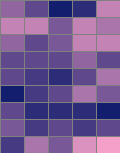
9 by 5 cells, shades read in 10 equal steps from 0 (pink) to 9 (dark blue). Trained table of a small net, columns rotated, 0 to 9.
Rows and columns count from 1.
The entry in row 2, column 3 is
5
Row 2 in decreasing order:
5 3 2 2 2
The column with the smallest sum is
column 5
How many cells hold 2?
6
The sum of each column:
49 52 58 41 36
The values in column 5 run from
0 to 9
